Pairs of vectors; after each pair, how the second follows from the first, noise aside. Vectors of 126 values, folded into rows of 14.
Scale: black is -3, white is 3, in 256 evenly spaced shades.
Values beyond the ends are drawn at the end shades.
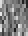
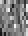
reversed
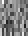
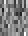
reversed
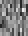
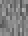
shrunk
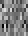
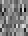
reversed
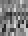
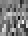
negated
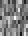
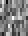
reversed
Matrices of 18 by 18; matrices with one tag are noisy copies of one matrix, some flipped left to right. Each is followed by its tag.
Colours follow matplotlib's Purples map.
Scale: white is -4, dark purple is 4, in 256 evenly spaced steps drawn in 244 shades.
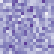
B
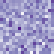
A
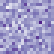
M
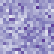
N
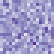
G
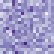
B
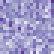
A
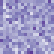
A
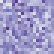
B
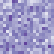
B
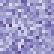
M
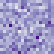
M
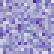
G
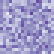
B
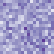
N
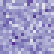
M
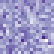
N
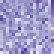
A
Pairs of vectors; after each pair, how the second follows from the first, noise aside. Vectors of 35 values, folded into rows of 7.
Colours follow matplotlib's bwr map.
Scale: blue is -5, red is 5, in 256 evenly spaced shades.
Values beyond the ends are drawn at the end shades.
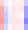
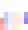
partly zeroed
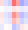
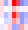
scaled up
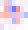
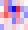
scaled up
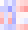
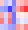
scaled up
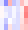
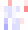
partly zeroed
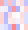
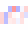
partly zeroed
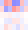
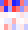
scaled up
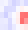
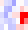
scaled up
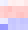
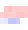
partly zeroed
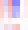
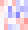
shuffled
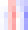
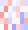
shuffled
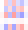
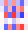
scaled up
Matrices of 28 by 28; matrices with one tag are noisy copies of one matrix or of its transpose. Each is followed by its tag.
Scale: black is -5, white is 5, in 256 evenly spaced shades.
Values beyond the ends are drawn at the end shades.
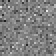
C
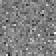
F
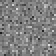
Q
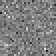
Q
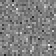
Q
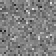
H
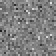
H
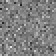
C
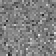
F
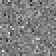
H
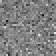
F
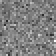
F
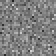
Q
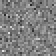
H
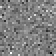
C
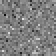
H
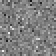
H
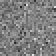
F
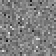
H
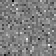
Q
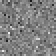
H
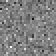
C
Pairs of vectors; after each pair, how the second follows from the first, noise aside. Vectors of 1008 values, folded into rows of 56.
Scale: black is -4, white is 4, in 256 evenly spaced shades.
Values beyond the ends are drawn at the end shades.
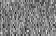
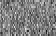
negated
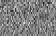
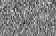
negated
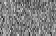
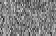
copied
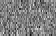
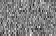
negated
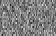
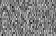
copied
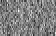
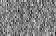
negated
